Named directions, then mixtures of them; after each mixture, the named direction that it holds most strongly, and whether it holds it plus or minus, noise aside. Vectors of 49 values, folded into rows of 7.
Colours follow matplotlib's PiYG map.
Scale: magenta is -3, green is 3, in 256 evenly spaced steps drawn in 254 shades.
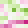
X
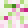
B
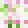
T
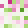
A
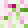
B, minus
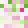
A, minus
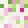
A, minus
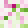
B, minus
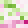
X, plus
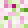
B, minus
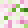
B, minus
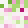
A, minus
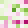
X, plus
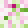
B, minus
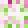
A, plus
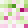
B, plus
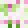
T, plus
